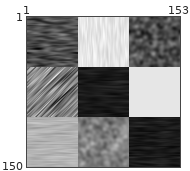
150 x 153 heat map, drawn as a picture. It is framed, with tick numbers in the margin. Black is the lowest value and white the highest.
It is made of 3 by 3 panels. Panel 1,1: low, streaked across. Panel 1,2: very high, streaked downward, faint in contrast. Panel 1,3: low, blotchy. Panel 2,1: middling, slanting up to the right, strong in contrast. Panel 2,2: very low, streaked across, faint in contrast. Panel 2,3: very high, flat. Panel 3,1: high, streaked across, faint in contrast. Panel 3,2: middling, blotchy. Panel 3,3: very low, streaked across, faint in contrast.
